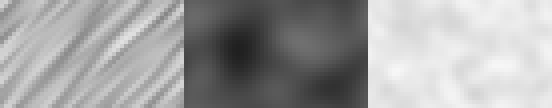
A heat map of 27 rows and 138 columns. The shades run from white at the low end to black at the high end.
The table splits into one row of 3 panels. Panel 1,1: low, slanting up to the right. Panel 1,2: high, smooth. Panel 1,3: very low, blotchy, faint in contrast.
